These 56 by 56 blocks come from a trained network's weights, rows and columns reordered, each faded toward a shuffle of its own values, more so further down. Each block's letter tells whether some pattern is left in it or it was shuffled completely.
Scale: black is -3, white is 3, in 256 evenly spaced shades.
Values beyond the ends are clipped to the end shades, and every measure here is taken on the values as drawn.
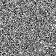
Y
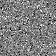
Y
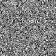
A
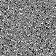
Y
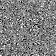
A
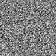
A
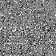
A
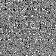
A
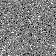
Y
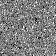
Y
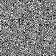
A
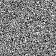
Y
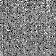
A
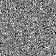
A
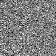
A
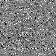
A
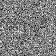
A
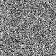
A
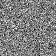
Y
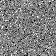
Y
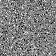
Y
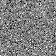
Y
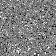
Y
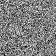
Y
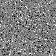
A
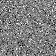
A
